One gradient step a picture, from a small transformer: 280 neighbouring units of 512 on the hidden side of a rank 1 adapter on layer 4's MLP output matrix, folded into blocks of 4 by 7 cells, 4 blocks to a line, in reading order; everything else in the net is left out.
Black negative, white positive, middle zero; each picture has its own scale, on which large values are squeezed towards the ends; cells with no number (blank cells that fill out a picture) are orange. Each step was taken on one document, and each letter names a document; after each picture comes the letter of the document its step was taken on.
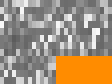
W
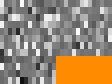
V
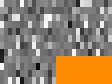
V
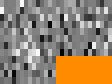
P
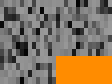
V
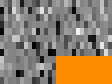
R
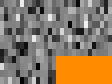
V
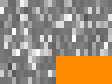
P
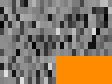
W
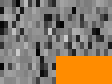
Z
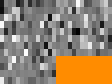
Z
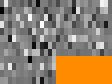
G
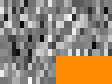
P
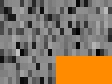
V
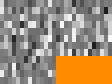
P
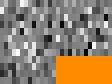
P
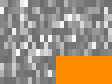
P
